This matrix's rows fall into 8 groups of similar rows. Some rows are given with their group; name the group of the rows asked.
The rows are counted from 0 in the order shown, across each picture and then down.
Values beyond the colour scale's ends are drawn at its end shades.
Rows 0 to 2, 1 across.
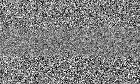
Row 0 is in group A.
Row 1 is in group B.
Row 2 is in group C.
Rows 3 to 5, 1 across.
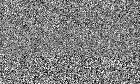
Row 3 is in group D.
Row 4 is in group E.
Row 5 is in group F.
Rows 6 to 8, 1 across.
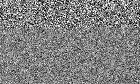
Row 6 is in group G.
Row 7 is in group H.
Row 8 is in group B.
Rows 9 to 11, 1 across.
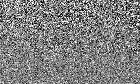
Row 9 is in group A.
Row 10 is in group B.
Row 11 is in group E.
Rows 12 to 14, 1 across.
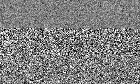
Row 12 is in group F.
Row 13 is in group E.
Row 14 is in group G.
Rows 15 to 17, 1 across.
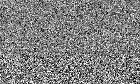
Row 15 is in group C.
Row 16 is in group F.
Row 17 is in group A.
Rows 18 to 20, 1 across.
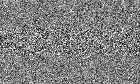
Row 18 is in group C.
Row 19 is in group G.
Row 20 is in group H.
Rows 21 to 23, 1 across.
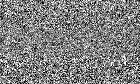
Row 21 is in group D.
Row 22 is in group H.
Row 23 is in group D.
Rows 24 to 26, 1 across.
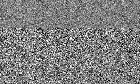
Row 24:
G
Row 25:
G
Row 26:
G
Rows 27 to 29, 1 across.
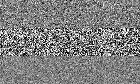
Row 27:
F
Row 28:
D
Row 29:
A
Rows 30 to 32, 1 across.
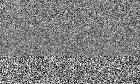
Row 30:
A
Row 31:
C
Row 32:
E
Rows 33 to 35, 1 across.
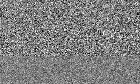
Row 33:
B
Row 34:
F
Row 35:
B
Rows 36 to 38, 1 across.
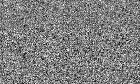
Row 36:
D
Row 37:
D
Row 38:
F
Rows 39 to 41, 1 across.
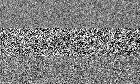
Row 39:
B
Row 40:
B
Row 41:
E
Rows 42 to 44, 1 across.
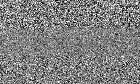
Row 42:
F
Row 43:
E
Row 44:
G
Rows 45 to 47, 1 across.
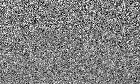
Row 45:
H
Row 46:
H
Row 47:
B
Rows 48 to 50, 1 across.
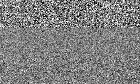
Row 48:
F
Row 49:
F
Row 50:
B
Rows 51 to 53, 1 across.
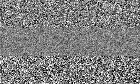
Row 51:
F
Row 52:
D
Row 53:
B
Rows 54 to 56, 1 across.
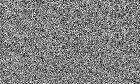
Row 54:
D
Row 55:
D
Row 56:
A
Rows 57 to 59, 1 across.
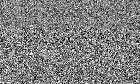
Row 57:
A
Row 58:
A
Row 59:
E
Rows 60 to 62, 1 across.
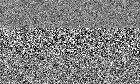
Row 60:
H
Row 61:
C
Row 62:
D
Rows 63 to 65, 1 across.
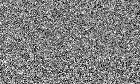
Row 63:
B
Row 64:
H
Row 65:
A
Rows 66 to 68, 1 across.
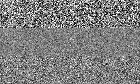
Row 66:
C
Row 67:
C
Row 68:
G
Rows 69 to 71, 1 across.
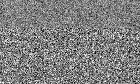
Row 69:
A
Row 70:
F
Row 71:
E
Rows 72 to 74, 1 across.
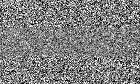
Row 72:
G
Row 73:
B
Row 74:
F
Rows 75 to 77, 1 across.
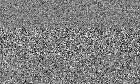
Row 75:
F
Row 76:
G
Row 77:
C
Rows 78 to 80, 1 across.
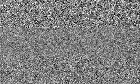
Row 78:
B
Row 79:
B
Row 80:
C
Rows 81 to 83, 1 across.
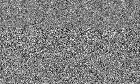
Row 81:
G
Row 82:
G
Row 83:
A
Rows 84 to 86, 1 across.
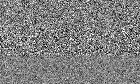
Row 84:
H
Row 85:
G
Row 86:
A
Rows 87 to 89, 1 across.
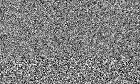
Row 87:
F
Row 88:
B
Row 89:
G
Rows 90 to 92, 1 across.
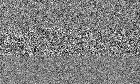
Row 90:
B
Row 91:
H
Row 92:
A
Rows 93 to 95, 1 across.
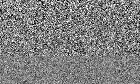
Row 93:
G
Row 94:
B
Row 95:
D
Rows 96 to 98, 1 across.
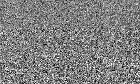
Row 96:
F
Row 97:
B
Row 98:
F
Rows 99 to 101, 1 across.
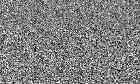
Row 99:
E
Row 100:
H
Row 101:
E
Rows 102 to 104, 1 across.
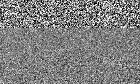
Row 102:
F
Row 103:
H
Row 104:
F
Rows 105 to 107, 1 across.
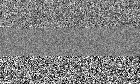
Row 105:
E
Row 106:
A
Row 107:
H
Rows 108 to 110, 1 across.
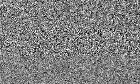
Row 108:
B
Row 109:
F
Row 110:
B
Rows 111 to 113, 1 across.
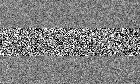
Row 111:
B
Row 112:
E
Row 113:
E
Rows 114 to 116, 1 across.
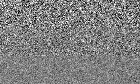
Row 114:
H
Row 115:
B
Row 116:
B
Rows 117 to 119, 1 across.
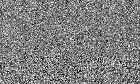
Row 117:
G
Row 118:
C
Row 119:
F
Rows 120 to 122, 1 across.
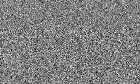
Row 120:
G
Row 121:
E
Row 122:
C
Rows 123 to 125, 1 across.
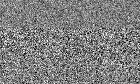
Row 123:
H
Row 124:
D
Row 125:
F
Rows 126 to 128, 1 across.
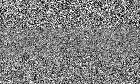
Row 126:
G
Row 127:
D
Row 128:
H
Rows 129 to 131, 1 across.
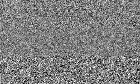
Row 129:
A
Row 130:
B
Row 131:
B
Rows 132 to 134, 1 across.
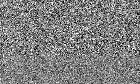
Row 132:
B
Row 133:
C
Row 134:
A
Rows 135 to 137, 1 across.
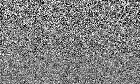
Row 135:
D
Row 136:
E
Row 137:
D
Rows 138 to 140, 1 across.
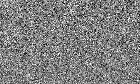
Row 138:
C
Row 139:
D
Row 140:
G
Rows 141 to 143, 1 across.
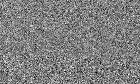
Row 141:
A
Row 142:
H
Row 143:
C
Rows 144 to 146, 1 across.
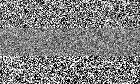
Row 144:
D
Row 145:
B
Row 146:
C
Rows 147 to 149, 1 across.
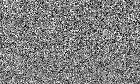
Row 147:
C
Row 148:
F
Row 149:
A
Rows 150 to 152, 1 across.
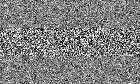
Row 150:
D
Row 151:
A
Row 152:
H
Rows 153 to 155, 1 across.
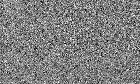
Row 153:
A
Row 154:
C
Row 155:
D
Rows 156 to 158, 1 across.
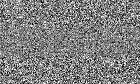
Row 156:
A
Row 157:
F
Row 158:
D
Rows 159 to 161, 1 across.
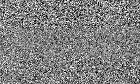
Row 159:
F
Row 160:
A
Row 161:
C
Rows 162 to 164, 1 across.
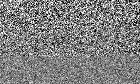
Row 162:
B
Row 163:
B
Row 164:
H
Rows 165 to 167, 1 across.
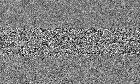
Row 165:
H
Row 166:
F
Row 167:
H
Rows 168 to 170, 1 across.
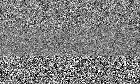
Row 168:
G
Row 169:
B
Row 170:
C
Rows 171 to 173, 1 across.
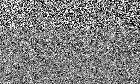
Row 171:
A
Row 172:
B
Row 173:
H
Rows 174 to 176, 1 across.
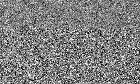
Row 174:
H
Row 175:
C
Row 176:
G
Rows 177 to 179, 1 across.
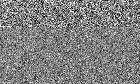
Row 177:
E
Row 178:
G
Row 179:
H
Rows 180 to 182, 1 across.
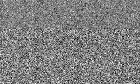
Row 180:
C
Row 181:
E
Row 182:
E
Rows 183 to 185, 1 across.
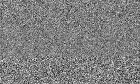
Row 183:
D
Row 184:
C
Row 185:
B
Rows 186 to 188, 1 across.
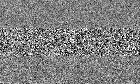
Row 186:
H
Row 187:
C
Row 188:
E
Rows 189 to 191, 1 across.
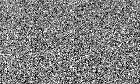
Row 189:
C
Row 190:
E
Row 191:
C
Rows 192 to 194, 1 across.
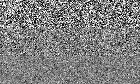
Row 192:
H
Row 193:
D
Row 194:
C
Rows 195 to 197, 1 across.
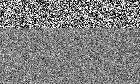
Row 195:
H
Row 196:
E
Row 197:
H
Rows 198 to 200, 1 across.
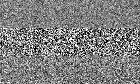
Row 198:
E
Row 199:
C
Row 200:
E
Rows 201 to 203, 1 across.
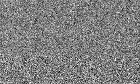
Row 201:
C
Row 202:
E
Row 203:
H
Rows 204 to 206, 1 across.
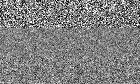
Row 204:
G
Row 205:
H
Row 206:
E
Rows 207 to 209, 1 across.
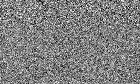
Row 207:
G
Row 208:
A
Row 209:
B
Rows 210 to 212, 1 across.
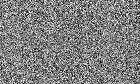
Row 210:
E
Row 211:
F
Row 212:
A
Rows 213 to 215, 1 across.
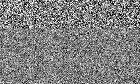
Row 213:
H
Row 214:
D
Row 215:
E
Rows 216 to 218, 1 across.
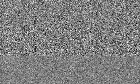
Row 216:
H
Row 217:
H
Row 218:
C
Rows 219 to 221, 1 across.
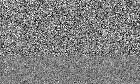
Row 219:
C
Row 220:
F
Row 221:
D
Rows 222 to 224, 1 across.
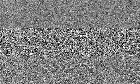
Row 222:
C
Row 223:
A
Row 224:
A
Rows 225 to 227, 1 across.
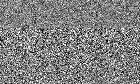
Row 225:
H
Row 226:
G
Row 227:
G
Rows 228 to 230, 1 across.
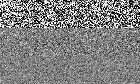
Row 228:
E
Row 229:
B
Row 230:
F
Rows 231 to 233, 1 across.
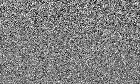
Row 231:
B
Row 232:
F
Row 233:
G
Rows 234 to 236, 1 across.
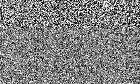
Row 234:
F
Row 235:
E
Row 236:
A
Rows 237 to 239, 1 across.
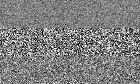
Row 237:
F
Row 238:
E
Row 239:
B
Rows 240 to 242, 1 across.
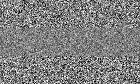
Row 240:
H
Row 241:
G
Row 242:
F
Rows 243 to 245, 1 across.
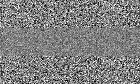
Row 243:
F
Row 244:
A
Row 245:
F
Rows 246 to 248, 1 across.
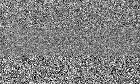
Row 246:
E
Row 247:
A
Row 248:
H
